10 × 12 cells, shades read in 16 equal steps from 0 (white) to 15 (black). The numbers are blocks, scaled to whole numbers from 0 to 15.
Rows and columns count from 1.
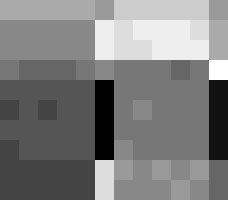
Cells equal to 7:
19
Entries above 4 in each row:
7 6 6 11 12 12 12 12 11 11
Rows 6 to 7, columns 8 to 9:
7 8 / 8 8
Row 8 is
11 10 10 10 10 15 7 8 8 8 8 14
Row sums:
52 48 48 91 119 120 119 119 98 100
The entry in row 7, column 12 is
14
